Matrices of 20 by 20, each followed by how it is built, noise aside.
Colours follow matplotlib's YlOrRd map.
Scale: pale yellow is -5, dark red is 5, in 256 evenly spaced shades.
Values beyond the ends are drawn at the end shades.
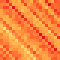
Toeplitz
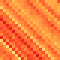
Toeplitz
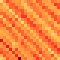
Toeplitz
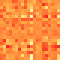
low rank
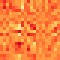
low rank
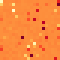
sparse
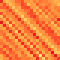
Toeplitz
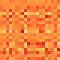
low rank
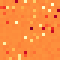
sparse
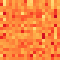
low rank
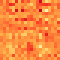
low rank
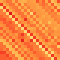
Toeplitz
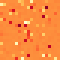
sparse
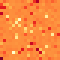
sparse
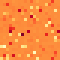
sparse
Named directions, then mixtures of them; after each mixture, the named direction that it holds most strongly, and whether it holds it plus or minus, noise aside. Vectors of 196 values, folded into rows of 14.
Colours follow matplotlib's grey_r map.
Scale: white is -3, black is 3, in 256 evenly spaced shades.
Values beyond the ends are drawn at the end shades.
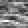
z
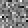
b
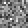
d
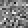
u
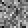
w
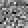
u, minus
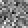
u, minus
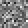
d, minus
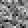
w, plus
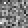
d, plus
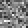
d, plus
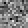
d, minus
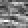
z, plus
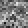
u, plus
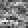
z, plus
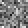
w, minus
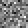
u, minus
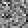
d, plus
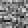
z, minus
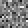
b, minus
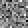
b, plus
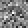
u, plus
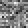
w, plus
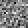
u, plus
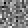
d, minus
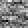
z, minus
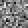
u, plus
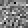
u, plus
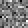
b, minus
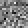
u, minus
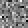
b, plus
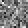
w, minus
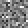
b, minus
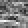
z, plus
